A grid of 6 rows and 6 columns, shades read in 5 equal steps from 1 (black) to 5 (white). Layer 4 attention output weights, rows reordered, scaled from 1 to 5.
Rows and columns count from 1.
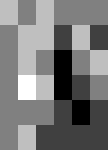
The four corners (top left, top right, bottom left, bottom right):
4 3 3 2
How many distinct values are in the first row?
2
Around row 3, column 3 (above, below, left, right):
4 4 4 1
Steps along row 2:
up same down up down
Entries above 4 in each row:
0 0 0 1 0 0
